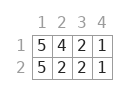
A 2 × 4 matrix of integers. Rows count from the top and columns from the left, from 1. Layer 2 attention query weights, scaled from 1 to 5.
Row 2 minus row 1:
0 -2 0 0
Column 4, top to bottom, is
1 1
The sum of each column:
10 6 4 2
